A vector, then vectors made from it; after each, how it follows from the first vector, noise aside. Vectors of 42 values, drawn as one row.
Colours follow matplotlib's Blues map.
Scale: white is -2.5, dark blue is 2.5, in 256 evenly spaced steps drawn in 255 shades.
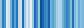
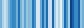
wrapped around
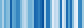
reversed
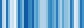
wrapped around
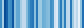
wrapped around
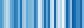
wrapped around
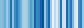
reversed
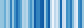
reversed
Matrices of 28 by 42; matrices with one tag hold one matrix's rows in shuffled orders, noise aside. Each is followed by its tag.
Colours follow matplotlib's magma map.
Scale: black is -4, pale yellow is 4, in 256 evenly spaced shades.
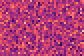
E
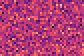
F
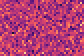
E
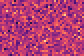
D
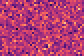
D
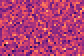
D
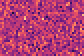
E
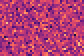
D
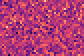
D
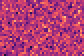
D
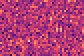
F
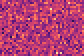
F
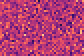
E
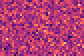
D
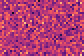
E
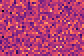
F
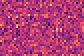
F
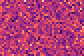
E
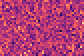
E
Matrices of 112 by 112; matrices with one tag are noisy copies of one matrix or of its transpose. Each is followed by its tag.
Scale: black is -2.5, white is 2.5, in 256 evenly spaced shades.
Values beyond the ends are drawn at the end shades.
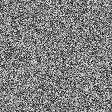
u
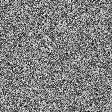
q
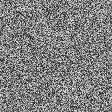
u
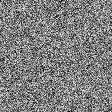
u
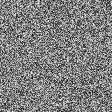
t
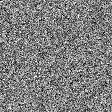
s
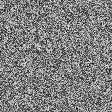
q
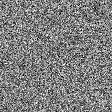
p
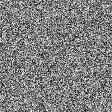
s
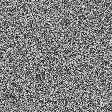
p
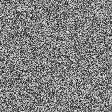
u
